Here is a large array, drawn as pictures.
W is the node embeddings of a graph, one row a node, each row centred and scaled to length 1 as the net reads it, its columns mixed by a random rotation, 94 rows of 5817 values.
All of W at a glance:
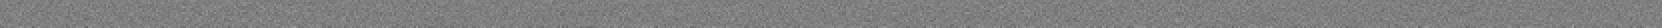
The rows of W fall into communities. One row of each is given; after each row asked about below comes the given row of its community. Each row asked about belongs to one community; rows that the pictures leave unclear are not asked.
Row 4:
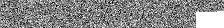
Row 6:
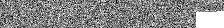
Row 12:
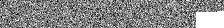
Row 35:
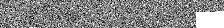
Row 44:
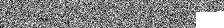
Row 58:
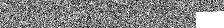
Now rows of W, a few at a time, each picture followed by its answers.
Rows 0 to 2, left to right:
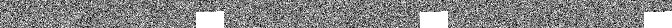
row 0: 58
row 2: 44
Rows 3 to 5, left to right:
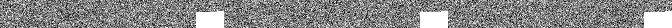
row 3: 35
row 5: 44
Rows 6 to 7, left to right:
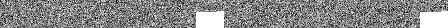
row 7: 44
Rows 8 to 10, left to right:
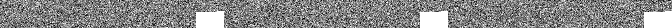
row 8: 35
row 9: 35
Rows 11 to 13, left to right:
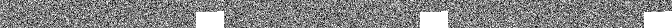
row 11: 4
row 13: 58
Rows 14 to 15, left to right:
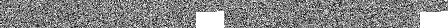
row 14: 35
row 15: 4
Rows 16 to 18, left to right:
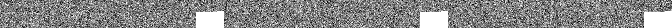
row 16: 58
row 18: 6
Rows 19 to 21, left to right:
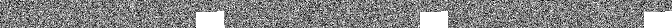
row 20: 4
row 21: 6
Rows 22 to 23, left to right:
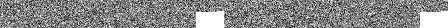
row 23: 4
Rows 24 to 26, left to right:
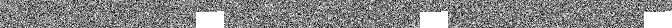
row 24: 58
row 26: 44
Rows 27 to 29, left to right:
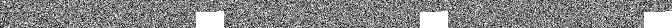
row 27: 44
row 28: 12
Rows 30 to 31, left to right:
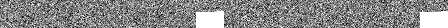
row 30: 35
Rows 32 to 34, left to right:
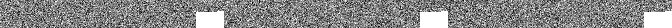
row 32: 6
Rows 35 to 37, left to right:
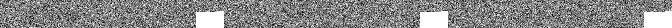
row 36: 35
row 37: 6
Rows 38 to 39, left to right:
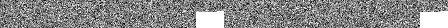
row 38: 6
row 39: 35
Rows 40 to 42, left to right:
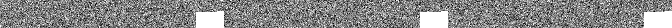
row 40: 4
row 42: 44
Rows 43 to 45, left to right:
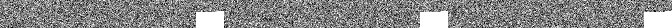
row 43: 35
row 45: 44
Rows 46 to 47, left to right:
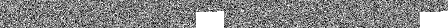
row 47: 44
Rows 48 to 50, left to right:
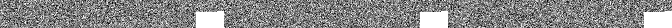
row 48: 4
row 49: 12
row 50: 35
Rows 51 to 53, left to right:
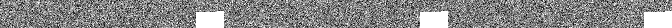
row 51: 35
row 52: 44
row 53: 58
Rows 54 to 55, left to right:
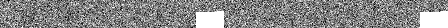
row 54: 35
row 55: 44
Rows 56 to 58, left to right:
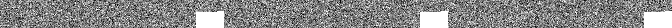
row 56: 4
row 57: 6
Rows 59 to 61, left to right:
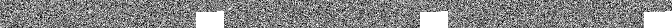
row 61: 4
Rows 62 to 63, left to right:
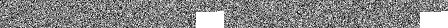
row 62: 12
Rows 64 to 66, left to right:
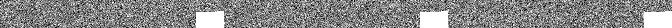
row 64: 35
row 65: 12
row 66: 58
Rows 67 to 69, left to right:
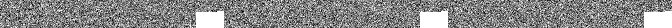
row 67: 4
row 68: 6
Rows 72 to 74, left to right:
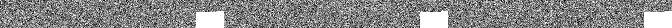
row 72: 44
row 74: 6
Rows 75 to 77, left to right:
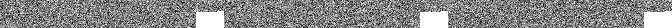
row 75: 6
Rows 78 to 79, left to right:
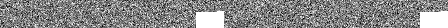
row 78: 12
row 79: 35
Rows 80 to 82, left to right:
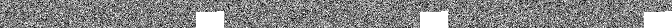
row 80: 44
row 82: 58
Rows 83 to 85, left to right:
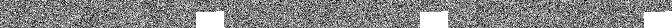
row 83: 58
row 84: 4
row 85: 58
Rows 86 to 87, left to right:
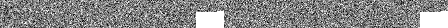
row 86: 44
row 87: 6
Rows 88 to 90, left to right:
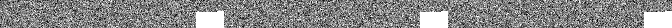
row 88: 12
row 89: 4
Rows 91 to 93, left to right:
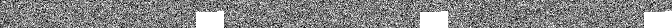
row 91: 6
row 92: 35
